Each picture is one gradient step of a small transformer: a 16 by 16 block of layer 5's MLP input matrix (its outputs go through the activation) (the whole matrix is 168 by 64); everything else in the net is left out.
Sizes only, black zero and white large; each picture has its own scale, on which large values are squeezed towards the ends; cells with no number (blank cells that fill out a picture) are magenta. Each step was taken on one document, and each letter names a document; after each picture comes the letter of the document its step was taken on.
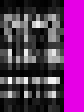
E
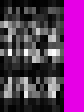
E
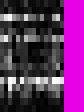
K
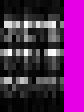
E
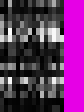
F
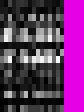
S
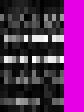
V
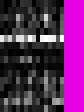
V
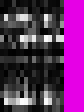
V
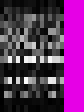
E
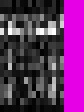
F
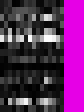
V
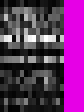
V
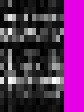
K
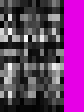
K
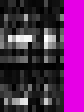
V
